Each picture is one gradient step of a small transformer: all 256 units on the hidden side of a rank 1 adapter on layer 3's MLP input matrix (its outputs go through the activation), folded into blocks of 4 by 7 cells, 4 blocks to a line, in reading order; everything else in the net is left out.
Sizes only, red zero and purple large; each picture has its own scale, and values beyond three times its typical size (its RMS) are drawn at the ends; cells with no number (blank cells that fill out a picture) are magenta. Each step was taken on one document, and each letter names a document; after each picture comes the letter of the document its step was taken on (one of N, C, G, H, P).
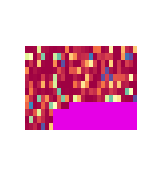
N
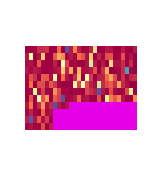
N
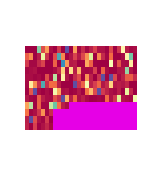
N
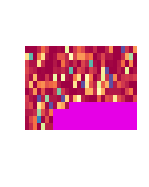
N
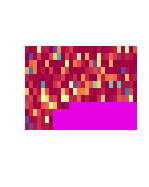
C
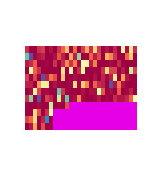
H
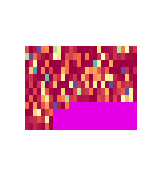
C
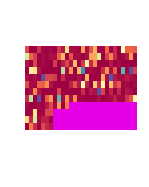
H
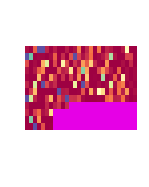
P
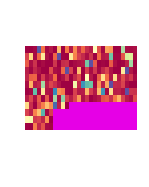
N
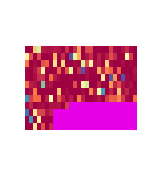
P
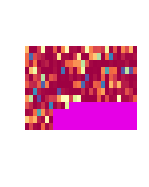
H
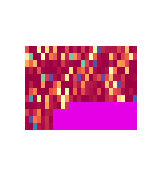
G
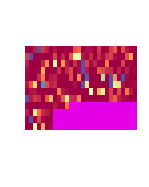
P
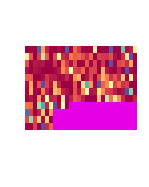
N
